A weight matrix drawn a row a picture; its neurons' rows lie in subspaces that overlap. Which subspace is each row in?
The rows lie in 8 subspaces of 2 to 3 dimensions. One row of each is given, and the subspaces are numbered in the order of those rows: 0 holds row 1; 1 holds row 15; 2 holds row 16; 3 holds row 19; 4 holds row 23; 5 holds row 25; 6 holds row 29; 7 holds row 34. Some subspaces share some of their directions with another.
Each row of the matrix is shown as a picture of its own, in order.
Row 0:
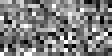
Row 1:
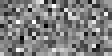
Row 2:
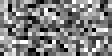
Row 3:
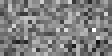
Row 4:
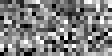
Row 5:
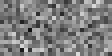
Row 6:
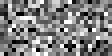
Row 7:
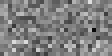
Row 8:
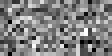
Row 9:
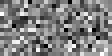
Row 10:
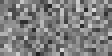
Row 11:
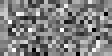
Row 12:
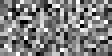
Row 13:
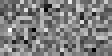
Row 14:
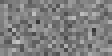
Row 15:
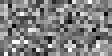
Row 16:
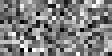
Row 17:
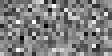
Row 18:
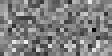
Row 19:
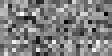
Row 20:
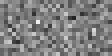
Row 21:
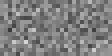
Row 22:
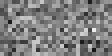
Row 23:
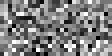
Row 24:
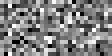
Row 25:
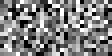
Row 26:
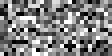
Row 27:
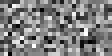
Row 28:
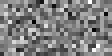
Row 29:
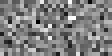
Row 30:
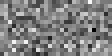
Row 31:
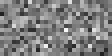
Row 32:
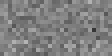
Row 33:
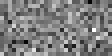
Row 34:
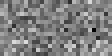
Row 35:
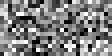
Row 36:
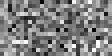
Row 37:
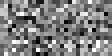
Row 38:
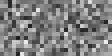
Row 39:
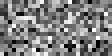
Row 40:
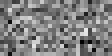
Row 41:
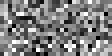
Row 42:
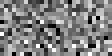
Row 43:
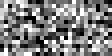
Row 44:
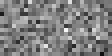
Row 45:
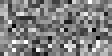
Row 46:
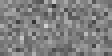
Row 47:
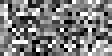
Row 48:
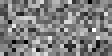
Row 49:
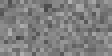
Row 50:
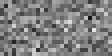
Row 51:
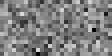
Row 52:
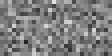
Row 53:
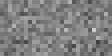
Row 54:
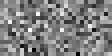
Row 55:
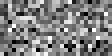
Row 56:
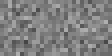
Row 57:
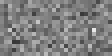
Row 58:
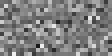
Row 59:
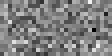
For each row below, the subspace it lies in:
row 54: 2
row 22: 1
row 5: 2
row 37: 3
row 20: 6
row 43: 3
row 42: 4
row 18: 4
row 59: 0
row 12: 5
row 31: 7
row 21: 5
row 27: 1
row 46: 0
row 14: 6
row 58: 4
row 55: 2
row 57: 6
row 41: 4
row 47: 6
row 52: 0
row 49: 5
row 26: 4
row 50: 4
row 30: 7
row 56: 5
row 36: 7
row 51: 5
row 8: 1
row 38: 5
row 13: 5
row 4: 3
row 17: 0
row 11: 2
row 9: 7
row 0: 3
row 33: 3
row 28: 0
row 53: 7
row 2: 7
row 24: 1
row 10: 5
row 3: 7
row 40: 1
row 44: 7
